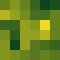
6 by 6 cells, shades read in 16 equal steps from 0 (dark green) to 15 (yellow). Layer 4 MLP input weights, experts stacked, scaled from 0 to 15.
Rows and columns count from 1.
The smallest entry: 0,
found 2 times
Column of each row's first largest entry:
2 1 5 5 3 1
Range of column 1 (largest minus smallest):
8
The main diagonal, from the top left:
6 9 9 9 4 5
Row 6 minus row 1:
2 -1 0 2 6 4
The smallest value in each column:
3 0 6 3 0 1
